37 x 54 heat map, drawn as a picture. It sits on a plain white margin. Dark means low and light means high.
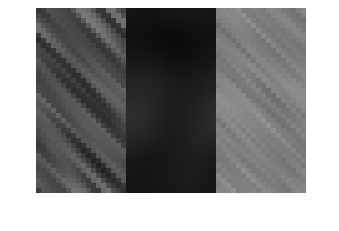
It is made of 1 by 3 panels. Panel 1,1: low, slanting down to the right. Panel 1,2: very low, smooth, faint in contrast. Panel 1,3: middling, slanting down to the right, faint in contrast.
